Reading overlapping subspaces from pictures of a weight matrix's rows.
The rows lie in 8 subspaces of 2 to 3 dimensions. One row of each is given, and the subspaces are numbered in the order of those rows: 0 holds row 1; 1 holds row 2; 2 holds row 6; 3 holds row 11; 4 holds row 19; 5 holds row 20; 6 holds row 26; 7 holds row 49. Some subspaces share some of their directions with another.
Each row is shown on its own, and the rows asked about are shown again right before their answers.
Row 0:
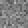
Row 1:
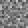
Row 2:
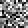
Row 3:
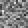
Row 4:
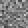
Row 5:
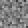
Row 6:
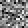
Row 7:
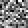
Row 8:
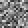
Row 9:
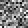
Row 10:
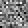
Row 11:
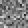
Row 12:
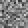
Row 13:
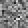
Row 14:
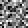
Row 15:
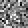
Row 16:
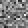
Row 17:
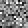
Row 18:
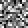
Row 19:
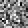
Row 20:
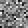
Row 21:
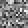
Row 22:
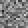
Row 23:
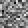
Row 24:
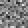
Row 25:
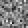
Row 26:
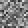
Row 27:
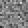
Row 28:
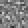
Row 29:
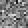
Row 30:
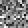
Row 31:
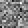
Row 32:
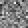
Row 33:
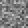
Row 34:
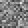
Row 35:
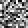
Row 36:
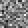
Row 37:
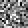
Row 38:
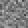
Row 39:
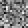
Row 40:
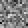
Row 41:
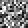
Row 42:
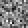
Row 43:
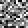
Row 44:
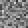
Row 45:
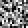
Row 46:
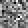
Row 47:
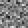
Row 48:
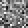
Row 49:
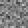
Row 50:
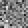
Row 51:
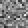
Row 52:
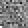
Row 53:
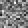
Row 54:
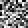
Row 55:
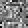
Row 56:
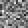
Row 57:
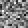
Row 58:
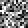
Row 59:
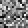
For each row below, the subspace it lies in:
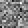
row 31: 6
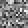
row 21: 1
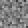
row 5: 0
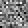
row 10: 5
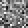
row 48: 2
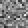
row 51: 3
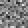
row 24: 7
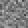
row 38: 1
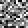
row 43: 7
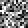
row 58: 3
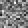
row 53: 1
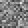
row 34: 6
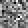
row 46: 6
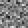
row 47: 7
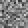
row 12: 4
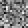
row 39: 2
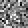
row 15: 4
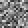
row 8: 6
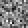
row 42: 0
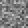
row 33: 2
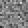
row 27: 5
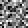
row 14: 5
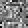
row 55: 5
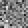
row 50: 2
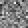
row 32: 4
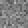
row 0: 1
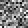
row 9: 6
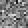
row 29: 5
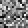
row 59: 3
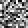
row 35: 1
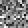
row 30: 3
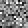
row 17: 5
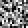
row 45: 0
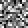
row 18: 5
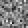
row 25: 0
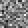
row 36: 2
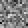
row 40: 5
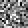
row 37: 4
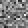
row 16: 3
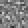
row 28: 7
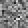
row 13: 6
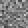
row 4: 2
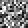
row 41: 3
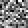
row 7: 1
